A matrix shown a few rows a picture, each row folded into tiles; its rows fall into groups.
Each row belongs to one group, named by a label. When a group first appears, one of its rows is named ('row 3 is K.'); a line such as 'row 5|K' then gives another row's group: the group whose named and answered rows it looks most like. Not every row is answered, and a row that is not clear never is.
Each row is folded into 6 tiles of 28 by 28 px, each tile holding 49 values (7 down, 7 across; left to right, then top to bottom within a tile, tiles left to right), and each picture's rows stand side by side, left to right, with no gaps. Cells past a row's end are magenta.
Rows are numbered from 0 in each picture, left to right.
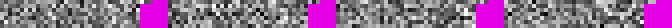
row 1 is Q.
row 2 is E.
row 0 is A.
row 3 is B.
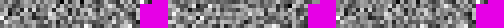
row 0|A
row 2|A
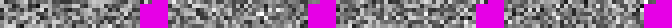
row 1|Q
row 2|E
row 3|A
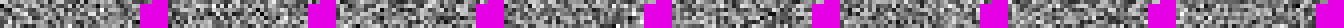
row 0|Q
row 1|Q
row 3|E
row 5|A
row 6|B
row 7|B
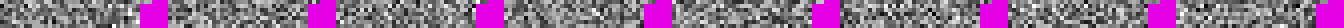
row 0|E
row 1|E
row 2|A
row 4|B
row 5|Q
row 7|B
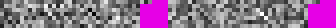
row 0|Q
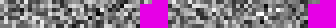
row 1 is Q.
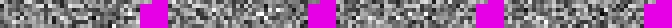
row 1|Q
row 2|E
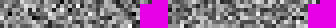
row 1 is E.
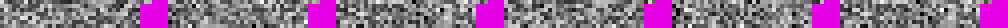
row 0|B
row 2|A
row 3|B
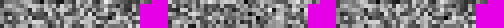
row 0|Q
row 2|Q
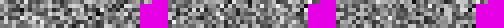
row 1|A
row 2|A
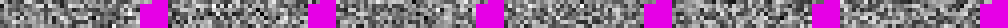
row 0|E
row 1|Q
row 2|A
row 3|A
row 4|Q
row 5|B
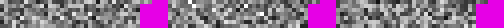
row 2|Q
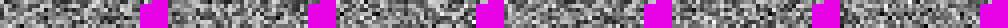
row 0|B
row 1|Q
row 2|B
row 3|B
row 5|Q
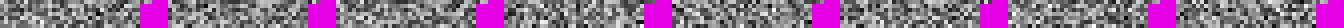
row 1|B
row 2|B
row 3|Q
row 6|B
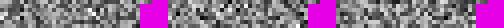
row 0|A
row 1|A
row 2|Q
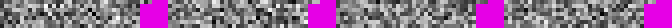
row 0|Q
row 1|E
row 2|Q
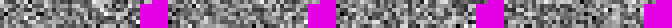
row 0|B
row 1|E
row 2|Q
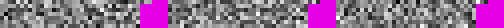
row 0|E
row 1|E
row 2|A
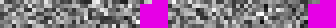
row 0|B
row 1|Q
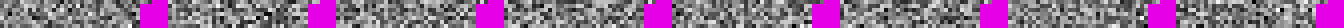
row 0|A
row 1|E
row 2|E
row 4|Q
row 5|B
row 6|B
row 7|A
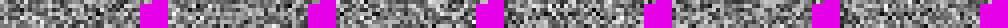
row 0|E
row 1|B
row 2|B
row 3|Q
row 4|B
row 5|Q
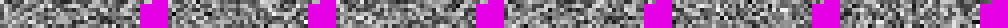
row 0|B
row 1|B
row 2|B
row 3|B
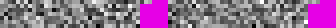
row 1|E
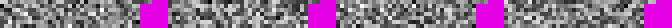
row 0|Q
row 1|Q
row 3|B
